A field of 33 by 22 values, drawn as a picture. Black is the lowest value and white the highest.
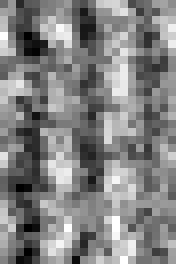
Histogram: bell-shaped. Odd rows or columns: none. Stripes: upright, repeating 3 times.
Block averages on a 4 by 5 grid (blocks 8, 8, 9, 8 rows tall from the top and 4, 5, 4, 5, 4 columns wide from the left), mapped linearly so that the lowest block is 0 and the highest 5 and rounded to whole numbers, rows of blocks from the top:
13043
32151
03042
14252
